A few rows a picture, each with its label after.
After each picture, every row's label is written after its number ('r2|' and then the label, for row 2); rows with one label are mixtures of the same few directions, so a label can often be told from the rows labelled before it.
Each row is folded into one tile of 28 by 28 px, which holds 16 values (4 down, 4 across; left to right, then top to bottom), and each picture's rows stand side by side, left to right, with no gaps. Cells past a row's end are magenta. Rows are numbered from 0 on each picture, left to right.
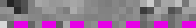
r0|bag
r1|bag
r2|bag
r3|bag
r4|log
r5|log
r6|log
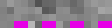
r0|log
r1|bag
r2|bag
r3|bag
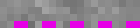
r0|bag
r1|bag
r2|bag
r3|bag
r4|log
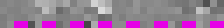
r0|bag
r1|bag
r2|log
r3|bag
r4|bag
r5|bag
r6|bag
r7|log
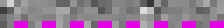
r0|log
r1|bag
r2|log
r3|bag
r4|bag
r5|log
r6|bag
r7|log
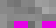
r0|bag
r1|bag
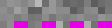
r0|bag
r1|log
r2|bag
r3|bag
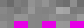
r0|bag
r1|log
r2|log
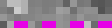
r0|bag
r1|bag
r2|log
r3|bag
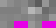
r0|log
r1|log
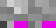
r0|bag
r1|bag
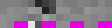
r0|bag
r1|bag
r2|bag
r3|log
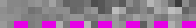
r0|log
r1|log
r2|bag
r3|bag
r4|log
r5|bag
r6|log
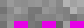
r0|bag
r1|log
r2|bag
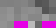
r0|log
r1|bag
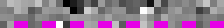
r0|bag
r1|log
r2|bag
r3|log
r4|bag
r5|log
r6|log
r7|log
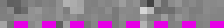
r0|bag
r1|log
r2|bag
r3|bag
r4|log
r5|log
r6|log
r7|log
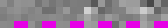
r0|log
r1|bag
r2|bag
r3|log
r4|bag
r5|log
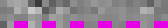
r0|bag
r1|log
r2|log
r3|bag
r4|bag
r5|log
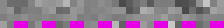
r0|bag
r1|bag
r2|log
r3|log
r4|bag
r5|log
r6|bag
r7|log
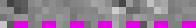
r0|bag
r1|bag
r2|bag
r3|bag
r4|log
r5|bag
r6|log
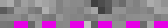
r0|log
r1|bag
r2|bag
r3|bag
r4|log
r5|bag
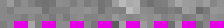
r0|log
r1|bag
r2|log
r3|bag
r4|bag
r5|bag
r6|bag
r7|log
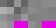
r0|log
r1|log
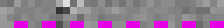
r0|log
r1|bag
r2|log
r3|log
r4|log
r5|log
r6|bag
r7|log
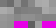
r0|log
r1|bag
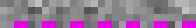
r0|log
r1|log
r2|log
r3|log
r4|bag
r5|bag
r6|bag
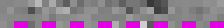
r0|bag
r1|log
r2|log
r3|log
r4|bag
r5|bag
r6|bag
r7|log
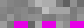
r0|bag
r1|bag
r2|log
